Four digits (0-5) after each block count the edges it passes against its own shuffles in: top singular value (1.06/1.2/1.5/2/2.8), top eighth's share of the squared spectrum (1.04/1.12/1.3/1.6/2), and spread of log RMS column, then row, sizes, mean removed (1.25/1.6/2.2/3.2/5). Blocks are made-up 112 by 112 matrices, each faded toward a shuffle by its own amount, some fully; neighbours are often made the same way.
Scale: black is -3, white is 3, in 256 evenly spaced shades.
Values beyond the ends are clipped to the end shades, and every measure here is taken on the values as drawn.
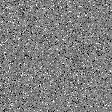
2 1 0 0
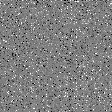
3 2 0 1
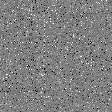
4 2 1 1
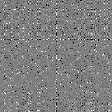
5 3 2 2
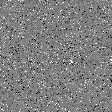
3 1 0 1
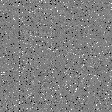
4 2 1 0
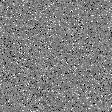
0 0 0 0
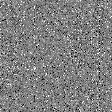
1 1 2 0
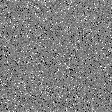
0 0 0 0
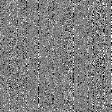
2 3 4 0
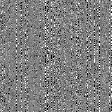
2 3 4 0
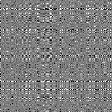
5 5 4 4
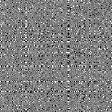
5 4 3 3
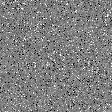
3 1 0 0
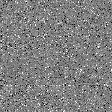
3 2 1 1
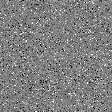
2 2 0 0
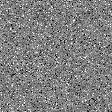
3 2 1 0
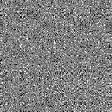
4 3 2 2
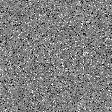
3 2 0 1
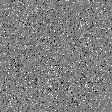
2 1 0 0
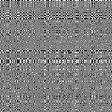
5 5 3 4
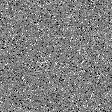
0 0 0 0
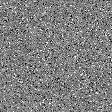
2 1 0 0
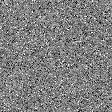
0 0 0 0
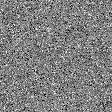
0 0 0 0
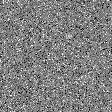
1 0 0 0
